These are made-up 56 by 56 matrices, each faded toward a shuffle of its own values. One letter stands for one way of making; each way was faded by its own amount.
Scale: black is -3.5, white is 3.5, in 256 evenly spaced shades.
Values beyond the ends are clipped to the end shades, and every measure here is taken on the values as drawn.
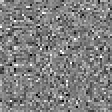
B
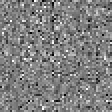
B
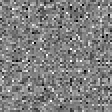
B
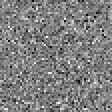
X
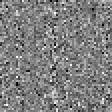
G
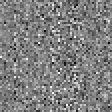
G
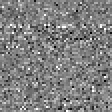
X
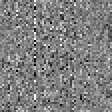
G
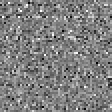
X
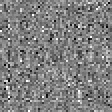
B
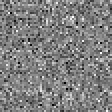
B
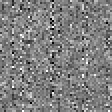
G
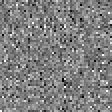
B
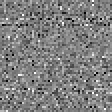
X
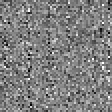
G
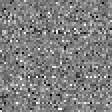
X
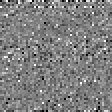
X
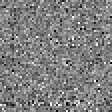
X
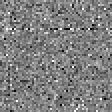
X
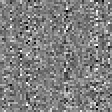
G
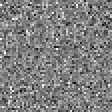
X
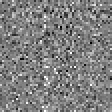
B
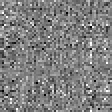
B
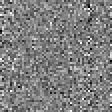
G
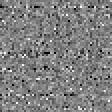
X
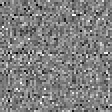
B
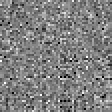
B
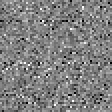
X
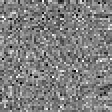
B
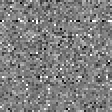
X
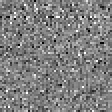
X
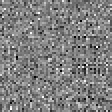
B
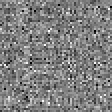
B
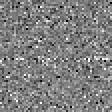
X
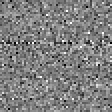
X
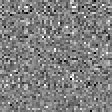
B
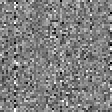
G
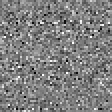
X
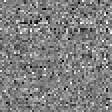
B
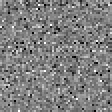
X
